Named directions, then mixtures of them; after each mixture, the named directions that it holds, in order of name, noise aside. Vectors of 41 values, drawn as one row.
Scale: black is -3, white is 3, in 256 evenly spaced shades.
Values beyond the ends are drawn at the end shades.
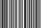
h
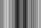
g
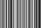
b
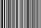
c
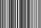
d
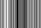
b, g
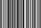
h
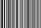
c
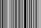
g, h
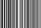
c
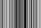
g, h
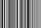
c, d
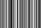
b, d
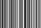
d, h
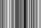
g, h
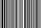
c, h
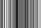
c, g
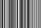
c, d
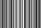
b, h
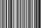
b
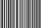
b, c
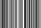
h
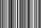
b, d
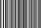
c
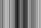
g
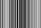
d, g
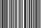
h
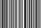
h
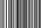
b, g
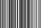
d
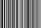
c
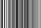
c, g
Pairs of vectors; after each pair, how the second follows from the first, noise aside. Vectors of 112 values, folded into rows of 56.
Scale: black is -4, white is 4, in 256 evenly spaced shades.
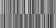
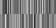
shuffled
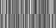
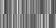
shuffled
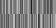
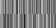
reversed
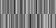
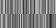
shuffled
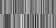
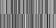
shuffled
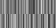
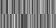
reversed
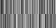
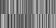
shuffled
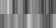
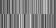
shuffled
